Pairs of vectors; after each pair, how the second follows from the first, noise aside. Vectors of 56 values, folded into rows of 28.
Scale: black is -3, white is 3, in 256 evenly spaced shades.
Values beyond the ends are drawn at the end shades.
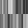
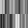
reversed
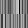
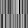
copied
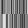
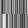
copied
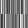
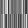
reversed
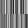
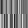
reversed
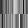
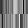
copied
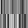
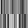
copied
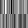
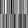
copied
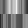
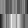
reversed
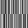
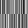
reversed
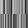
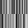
reversed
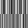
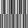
copied
